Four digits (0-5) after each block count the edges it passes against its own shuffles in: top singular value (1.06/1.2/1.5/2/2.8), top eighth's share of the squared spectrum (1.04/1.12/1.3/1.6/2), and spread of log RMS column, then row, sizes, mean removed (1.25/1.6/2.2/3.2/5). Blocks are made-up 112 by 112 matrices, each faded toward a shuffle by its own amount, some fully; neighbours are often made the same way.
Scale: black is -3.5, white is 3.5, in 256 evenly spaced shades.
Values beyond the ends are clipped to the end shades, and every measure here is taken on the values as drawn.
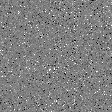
2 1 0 0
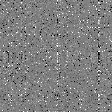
4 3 2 1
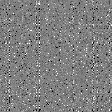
4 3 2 1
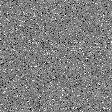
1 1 0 1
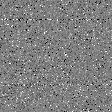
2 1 0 1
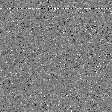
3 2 0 2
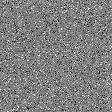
0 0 0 0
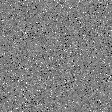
0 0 0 0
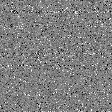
1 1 0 2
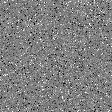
0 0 0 0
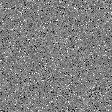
1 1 0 1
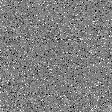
0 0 0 1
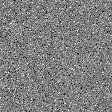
0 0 0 0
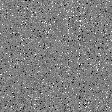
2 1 1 0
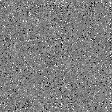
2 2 2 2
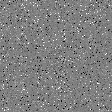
2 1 1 0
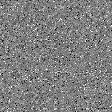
3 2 1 1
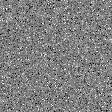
2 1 0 0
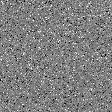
2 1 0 0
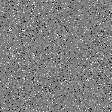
3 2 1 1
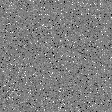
2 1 0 0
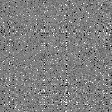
4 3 2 2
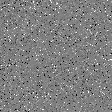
2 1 0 0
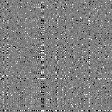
5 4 3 3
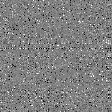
4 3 2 2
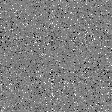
3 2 1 1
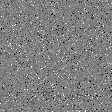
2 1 0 0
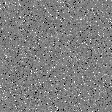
2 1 0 0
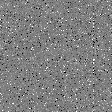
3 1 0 0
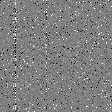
4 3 2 0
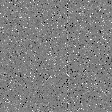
2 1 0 0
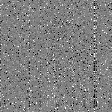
4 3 2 1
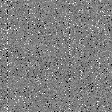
4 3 2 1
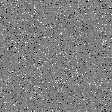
3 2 1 0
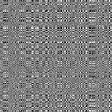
5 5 4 4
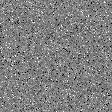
2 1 0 0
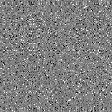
4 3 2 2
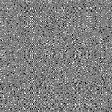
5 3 2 2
